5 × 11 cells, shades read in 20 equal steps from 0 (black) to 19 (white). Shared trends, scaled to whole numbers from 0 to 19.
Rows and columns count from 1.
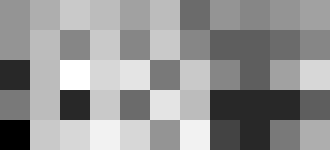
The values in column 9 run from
3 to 10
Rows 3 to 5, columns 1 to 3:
3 14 19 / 9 14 3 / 0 15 16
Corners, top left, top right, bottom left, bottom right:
11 12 0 13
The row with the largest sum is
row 3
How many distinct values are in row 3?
10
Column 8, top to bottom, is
11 7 10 3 5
